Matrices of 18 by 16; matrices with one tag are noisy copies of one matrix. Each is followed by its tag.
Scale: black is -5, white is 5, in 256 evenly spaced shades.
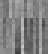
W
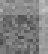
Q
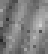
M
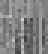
W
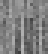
W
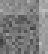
Q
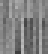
W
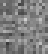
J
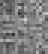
J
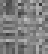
J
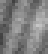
M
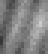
M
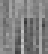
W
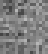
J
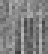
W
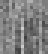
W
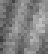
M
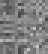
J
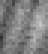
M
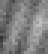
M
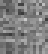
J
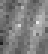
M
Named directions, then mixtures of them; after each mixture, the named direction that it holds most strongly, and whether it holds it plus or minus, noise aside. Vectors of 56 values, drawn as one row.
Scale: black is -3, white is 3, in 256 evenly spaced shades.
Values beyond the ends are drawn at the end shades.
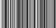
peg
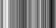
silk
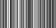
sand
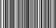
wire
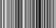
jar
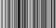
sand, minus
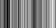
silk, minus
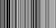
silk, minus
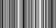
jar, minus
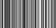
jar, minus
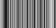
peg, plus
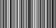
sand, plus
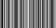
wire, minus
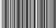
peg, plus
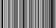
wire, minus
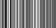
sand, plus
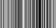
jar, plus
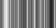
silk, plus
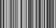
sand, plus
